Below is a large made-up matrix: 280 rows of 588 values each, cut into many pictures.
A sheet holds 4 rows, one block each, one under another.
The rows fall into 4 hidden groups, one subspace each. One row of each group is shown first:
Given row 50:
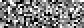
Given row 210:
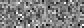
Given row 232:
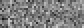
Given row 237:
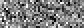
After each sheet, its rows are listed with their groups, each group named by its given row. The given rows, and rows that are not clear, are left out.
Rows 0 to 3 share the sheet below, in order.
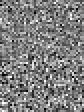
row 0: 50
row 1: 237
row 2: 232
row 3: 232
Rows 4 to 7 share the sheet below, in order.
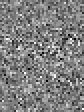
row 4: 210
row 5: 237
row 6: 237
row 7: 210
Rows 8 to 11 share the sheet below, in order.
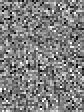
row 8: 237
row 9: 50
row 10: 50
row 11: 232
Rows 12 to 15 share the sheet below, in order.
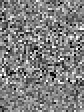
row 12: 237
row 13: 50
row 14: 237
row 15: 50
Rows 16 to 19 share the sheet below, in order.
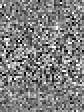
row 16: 232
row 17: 237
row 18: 232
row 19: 50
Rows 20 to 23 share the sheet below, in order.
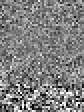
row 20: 232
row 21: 237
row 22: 232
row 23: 50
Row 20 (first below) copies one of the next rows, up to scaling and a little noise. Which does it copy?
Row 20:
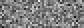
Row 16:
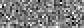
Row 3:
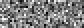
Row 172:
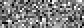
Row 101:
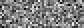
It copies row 101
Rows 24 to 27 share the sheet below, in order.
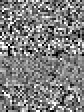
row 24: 237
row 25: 232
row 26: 237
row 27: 237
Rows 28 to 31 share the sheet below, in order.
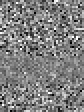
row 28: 50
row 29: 50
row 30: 237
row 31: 237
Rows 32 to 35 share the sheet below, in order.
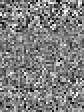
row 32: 237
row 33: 50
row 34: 237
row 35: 50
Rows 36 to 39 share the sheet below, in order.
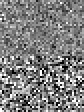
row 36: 237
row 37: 237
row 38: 237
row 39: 232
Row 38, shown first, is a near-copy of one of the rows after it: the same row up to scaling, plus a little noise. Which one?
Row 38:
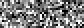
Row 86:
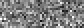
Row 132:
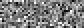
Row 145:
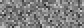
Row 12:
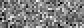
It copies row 86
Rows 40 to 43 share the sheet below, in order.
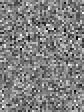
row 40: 210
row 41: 50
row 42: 50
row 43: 232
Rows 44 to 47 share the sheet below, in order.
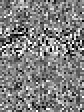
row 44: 232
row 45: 232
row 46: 210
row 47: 210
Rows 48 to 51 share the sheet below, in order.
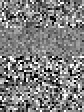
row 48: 237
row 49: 210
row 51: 237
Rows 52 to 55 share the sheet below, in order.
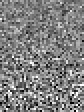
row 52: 237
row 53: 210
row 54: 50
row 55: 50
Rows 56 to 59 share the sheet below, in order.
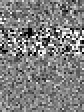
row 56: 237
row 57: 210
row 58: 210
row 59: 50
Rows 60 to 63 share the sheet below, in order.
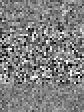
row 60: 237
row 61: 232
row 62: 50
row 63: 232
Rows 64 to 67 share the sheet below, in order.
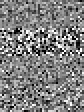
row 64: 50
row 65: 210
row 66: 232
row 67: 237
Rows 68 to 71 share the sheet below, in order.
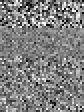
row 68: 210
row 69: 237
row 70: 210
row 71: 237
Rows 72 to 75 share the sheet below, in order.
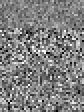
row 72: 232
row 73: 210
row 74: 232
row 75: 232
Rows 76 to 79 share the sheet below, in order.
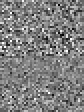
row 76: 237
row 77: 237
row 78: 237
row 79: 237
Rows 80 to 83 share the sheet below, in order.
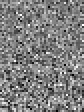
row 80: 210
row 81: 210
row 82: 50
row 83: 232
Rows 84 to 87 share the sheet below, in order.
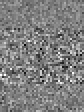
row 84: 210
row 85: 237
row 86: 237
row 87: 237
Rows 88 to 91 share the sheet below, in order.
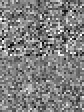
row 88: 237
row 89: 237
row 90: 210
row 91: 210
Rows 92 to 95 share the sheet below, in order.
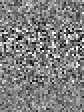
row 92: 210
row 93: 50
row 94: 50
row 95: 210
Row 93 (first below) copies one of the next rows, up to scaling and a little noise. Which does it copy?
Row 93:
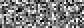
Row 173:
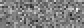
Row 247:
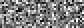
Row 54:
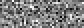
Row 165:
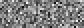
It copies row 247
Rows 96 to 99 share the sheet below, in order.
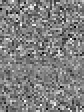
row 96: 50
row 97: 237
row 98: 50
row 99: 237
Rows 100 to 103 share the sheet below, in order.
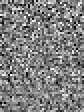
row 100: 237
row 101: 232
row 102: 232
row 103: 237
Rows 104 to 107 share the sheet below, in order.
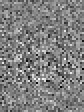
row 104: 237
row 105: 210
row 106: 210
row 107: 237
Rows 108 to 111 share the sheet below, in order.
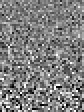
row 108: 232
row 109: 232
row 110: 237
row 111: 50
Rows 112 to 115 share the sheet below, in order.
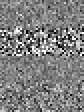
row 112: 210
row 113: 210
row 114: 210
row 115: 237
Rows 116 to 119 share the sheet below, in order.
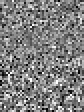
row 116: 50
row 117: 237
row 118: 232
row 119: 237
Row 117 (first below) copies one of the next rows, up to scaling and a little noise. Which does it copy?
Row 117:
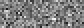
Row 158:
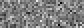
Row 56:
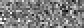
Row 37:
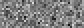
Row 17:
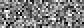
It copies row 17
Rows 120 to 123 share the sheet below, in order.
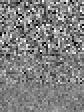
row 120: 210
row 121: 232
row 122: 237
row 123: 232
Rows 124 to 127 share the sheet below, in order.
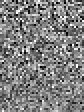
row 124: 50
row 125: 50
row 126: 50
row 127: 232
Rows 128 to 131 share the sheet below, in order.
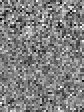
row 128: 237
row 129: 210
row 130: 210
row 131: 237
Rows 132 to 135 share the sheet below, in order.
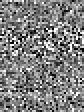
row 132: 237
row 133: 50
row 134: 237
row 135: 50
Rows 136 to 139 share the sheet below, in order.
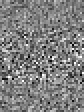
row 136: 232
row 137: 232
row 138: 232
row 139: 237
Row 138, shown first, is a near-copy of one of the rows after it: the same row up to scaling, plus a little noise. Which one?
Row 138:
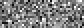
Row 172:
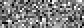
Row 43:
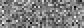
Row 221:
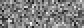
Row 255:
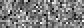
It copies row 172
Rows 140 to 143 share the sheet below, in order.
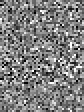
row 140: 50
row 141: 50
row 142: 237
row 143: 237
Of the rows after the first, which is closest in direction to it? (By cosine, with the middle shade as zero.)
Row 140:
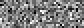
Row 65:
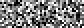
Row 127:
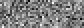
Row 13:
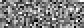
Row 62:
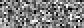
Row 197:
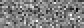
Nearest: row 62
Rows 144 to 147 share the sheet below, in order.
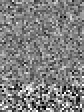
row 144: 50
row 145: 237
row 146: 232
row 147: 210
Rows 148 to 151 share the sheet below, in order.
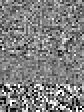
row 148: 232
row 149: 237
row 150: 50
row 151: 237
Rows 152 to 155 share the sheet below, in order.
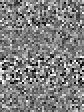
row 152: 210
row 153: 237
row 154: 50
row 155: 232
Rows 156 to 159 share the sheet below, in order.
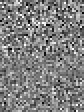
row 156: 210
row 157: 232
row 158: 237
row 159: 50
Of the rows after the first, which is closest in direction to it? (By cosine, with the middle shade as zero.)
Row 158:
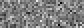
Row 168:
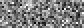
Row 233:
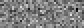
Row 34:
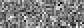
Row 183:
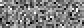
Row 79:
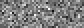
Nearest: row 34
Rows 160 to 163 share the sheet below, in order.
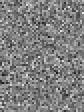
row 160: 210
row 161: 237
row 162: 232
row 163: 237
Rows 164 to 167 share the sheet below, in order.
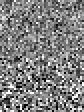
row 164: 232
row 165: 50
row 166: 210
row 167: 50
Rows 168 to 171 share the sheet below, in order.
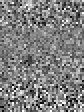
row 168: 210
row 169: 237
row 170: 210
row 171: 50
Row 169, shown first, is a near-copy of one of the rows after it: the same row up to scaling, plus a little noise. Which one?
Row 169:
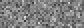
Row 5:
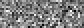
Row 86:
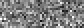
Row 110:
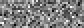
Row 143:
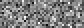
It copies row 143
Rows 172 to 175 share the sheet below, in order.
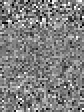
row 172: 232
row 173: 50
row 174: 237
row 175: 210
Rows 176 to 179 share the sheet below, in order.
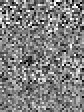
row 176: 50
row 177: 50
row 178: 210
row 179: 210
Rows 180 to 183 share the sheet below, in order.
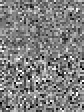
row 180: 50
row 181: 237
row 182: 210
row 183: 50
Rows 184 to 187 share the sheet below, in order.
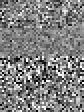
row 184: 237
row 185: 237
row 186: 210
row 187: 210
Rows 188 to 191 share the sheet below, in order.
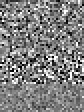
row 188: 237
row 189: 237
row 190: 50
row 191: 210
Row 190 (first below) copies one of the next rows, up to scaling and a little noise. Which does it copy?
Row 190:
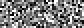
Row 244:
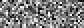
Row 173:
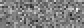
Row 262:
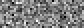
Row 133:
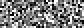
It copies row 133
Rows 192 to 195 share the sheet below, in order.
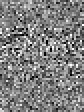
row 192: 210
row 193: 232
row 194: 50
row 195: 232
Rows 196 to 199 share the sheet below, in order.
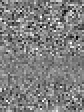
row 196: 237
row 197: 50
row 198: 232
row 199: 232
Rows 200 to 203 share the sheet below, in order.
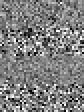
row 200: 237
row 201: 210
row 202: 50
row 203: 50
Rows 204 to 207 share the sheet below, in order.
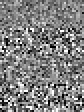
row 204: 210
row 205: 237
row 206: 50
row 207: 232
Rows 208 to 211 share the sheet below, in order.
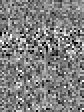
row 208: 232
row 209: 232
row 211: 210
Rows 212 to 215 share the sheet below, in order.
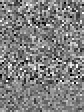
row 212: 210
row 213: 50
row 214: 50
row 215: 237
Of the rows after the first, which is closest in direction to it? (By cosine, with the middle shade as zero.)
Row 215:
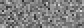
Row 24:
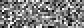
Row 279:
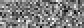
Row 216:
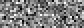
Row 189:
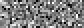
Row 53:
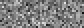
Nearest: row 279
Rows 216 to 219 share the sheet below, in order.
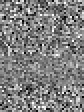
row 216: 50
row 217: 232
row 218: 50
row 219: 210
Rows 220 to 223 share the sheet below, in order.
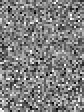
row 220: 50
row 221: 232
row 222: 50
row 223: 232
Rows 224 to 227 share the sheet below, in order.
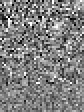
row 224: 232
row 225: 237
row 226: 237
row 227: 232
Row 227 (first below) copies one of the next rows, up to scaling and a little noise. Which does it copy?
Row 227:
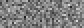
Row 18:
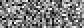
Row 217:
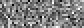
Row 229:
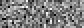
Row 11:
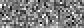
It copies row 18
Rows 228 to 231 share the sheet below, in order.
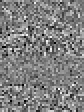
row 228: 237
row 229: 232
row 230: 50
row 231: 237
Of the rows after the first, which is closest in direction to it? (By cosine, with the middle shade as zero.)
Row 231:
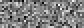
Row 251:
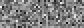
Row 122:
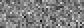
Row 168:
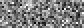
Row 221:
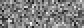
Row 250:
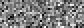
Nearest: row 250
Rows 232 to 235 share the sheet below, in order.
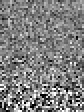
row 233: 50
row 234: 232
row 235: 50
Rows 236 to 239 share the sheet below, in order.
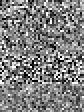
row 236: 232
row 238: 232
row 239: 210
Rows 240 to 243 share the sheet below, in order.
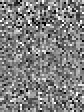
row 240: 210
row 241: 210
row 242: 210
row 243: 50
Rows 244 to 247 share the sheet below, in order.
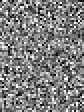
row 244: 50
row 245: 232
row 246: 237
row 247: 50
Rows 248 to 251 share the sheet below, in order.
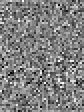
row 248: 237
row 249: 50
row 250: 237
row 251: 232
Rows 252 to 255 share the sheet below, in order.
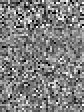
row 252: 210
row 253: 232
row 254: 237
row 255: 232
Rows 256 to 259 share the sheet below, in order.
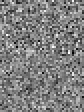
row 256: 50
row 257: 237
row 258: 232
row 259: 210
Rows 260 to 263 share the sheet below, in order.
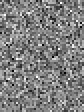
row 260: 237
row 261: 232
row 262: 50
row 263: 50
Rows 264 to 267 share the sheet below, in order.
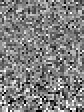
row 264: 50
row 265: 237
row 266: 237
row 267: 237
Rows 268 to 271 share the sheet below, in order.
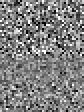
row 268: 210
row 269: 210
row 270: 50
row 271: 50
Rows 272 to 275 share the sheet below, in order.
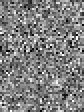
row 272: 210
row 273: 50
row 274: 232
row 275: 237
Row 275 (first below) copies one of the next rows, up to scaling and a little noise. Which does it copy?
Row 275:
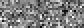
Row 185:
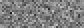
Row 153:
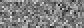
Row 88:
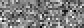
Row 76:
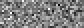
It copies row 88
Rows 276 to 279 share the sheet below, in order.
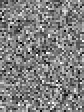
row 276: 237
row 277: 210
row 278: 237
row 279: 237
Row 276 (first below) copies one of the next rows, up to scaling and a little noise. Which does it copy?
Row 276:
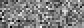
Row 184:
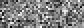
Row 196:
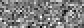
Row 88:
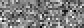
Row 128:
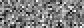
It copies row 184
